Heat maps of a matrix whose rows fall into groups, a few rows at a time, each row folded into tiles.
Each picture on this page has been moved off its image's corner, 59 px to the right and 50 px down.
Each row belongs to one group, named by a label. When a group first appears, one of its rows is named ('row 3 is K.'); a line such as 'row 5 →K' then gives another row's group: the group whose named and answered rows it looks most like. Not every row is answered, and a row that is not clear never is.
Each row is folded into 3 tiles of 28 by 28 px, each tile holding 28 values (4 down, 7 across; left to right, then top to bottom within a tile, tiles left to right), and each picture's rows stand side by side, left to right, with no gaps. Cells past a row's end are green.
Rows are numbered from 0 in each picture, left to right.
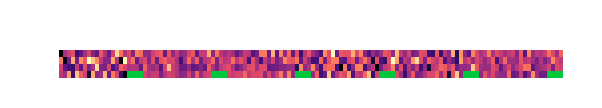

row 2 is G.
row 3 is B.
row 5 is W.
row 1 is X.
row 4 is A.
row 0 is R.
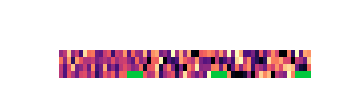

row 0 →X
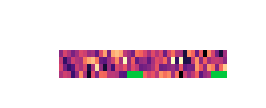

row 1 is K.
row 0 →R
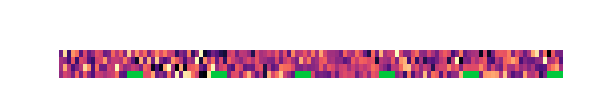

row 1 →K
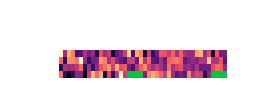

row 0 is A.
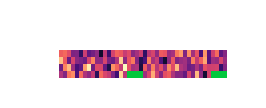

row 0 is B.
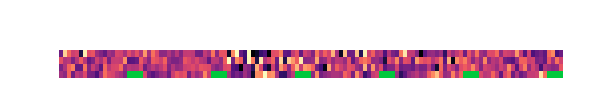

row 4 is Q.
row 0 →X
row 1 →A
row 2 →Q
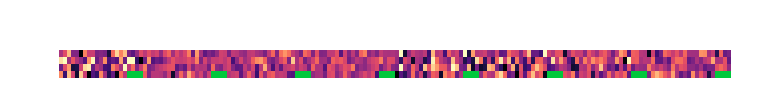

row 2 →R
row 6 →R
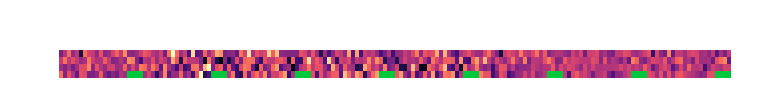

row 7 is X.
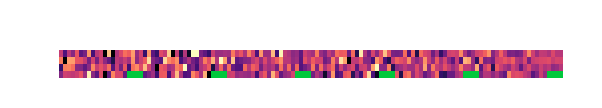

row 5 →Q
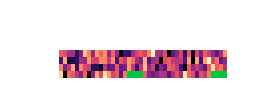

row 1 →Q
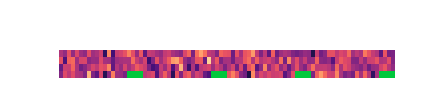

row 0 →W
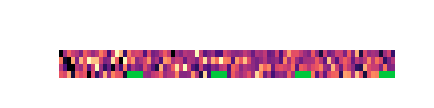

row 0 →R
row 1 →G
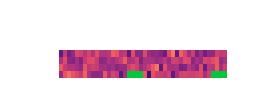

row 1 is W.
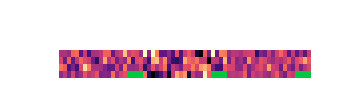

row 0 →X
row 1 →A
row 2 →G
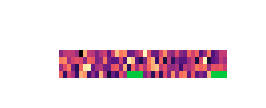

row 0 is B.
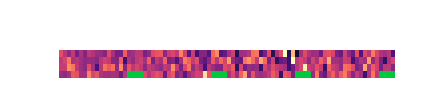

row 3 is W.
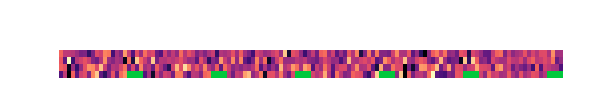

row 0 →X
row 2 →K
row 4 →X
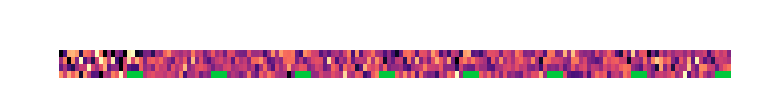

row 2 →R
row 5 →R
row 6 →A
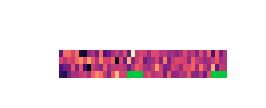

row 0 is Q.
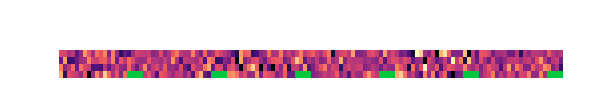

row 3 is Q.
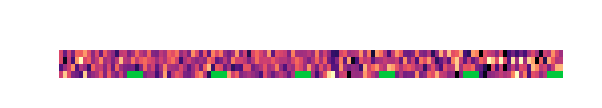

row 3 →K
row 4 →R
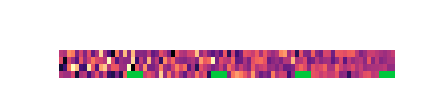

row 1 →G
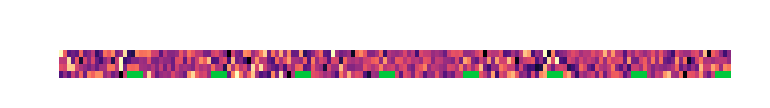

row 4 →B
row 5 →X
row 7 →K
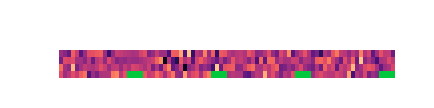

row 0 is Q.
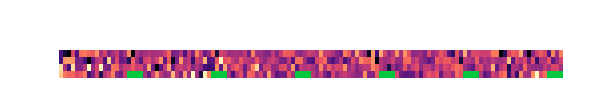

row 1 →G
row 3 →A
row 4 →A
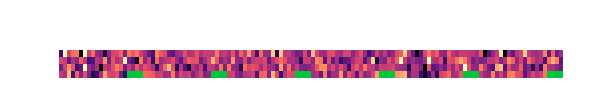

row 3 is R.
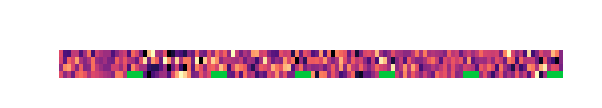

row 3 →B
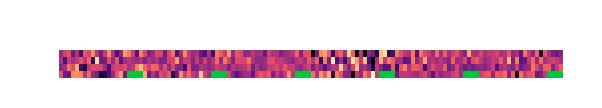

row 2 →A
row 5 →K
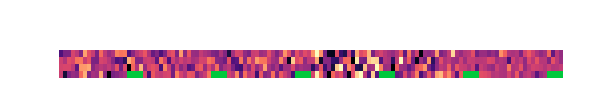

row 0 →B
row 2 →R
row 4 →K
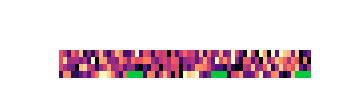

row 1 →K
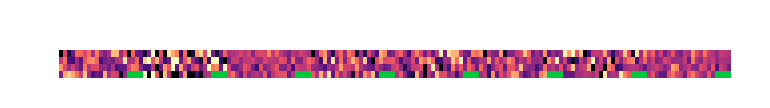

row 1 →B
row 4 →R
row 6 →Q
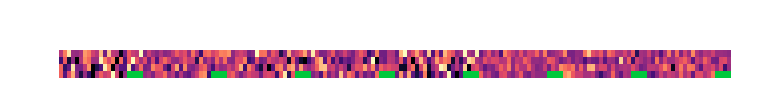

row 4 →W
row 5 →B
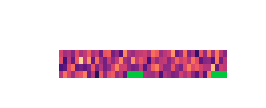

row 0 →K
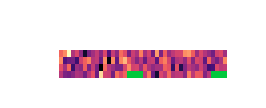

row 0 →Q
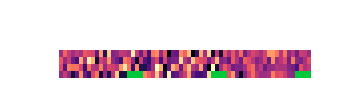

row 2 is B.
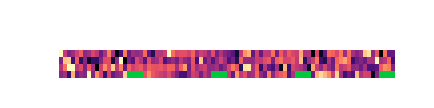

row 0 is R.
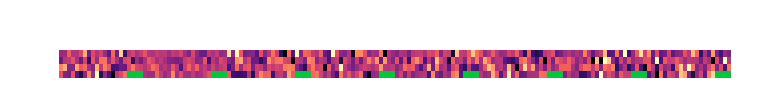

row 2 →A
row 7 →X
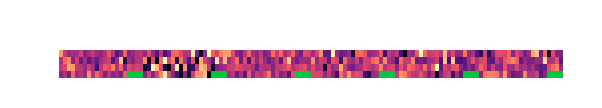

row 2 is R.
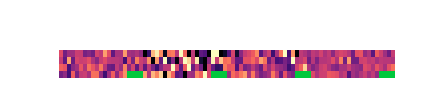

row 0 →X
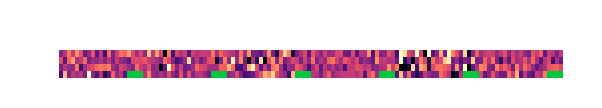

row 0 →W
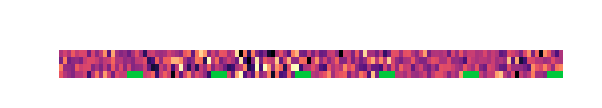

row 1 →R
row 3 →G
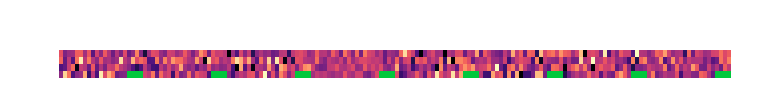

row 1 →R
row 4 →Q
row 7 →W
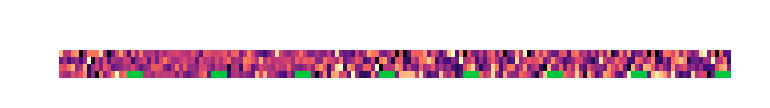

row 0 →Q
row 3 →B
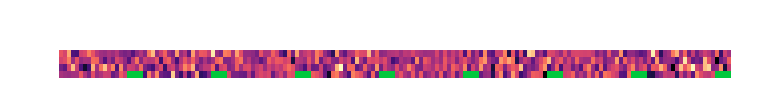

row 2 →A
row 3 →B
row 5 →G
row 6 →K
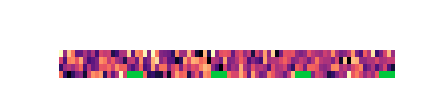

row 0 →A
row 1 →A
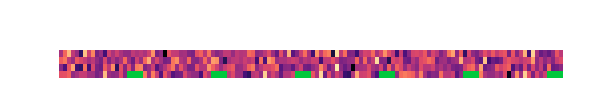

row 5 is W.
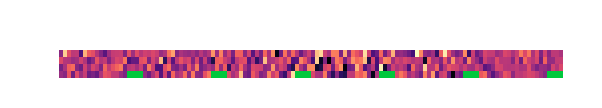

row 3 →W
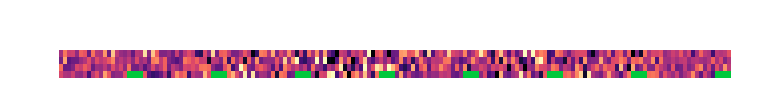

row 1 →A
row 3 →K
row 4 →W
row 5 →R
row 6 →G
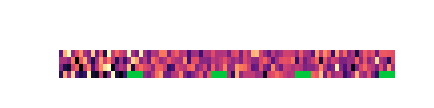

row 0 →W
